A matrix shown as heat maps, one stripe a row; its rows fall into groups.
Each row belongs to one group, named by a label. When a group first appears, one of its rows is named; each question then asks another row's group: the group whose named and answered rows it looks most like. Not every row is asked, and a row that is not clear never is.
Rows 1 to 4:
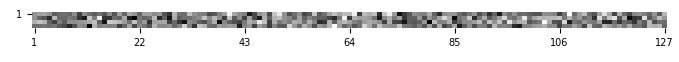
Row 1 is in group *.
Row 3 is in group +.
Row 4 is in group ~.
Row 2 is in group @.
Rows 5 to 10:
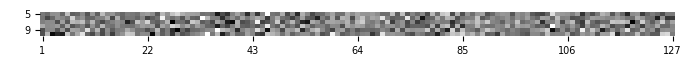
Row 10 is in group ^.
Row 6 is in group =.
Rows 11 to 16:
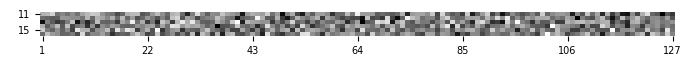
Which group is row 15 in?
^
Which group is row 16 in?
~
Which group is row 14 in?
+
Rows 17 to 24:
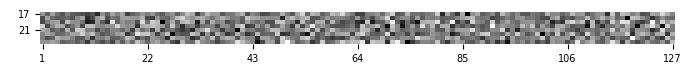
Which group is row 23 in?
@
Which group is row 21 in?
^
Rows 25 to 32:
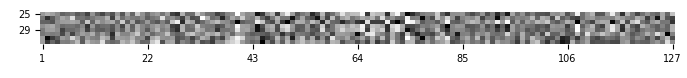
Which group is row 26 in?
=
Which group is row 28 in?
*
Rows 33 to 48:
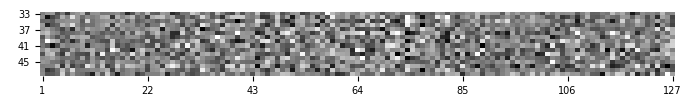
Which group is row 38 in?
*
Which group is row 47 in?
=
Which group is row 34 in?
=
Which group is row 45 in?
+
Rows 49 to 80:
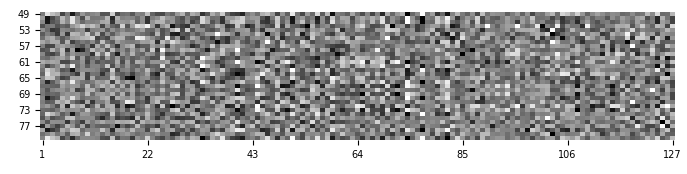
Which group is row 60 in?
=
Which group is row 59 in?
@
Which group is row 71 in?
@
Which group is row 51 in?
=
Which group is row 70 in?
=
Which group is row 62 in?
=
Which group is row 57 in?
@
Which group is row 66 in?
=
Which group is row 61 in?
*
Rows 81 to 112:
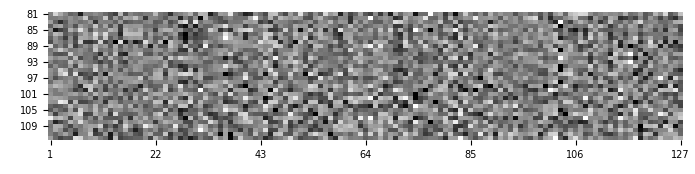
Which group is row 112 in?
^
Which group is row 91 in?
@
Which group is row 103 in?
+
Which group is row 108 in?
=
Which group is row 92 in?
+
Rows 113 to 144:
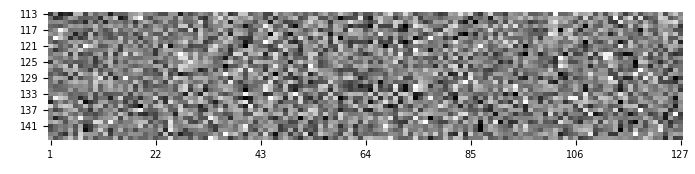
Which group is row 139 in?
=
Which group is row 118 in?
~
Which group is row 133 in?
*
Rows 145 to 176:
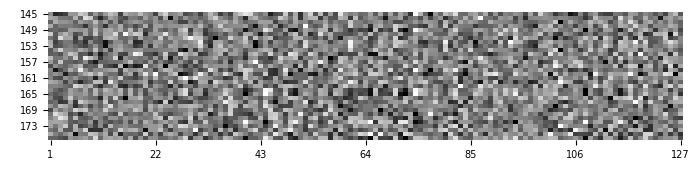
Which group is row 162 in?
~
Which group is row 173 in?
+
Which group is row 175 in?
~
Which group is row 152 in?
~
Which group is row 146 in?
^
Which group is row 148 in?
~
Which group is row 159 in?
=
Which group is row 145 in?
=
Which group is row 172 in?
*
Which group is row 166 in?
@
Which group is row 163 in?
^
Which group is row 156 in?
^
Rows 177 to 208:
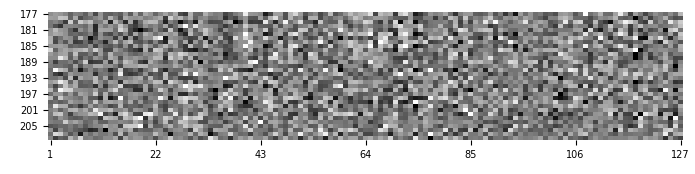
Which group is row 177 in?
*
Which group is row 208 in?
=
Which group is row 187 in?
+
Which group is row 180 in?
+
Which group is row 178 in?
+
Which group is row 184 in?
~
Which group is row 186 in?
^
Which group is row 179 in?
@
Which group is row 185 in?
*
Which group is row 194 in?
+
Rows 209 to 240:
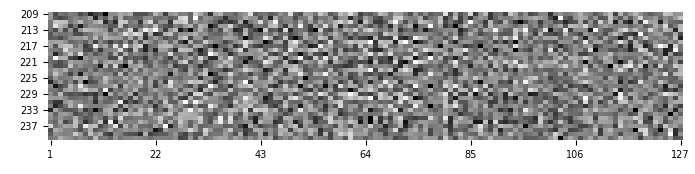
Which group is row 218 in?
@
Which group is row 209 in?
~
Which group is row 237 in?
^
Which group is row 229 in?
~
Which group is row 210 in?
+
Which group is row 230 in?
*
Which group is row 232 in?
=
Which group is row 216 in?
*
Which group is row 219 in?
=
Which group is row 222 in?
@
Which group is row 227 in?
=
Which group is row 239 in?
^
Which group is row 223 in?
*
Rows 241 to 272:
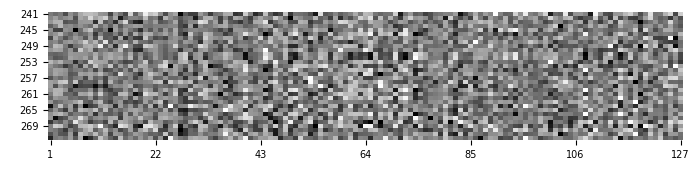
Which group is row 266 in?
*
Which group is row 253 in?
~
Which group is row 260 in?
*
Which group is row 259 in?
~
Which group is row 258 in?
+
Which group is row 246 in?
*
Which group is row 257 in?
~
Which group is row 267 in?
=
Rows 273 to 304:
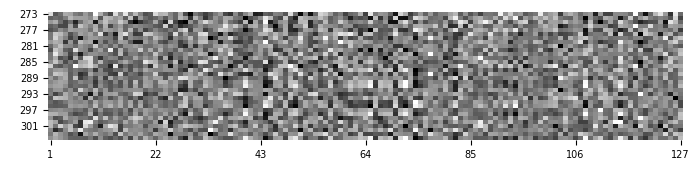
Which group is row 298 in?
*
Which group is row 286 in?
^
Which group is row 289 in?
+
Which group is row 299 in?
@
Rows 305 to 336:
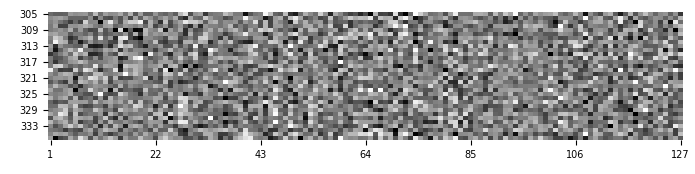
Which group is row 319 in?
^
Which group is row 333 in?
@
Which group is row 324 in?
~
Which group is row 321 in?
~
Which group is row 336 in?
=
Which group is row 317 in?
=
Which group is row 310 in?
*
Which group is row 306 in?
*
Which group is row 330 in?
+
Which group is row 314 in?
=
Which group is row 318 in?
+
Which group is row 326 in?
+
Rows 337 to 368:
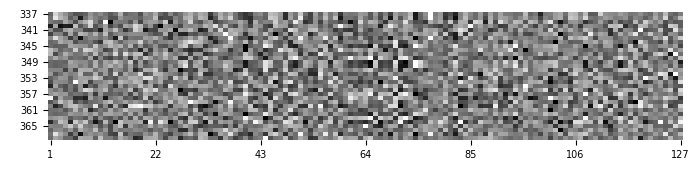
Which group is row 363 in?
*
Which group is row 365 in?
@
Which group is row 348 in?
*
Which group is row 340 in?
^
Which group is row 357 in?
*
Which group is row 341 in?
@
